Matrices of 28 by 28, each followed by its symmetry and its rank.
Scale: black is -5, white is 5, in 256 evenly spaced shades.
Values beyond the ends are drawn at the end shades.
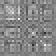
symmetric, rank three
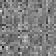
neither, rank five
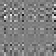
neither, rank two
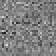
neither, rank five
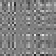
neither, rank two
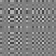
symmetric, rank one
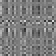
neither, rank two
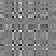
neither, rank two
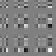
symmetric, rank one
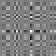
symmetric, rank one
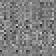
neither, rank five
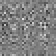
neither, rank five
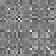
symmetric, rank three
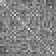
symmetric, rank five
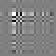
symmetric, rank one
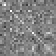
symmetric, rank five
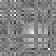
symmetric, rank three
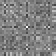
symmetric, rank three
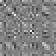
symmetric, rank five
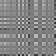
symmetric, rank one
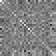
symmetric, rank five
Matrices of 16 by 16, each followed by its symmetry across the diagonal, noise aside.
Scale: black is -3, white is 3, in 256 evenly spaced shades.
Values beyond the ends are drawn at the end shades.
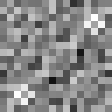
symmetric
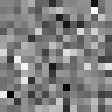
antisymmetric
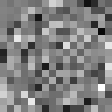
antisymmetric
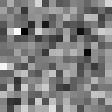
neither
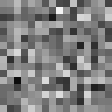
antisymmetric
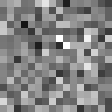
neither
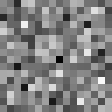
symmetric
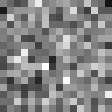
neither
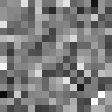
symmetric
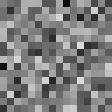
symmetric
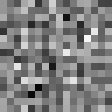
antisymmetric
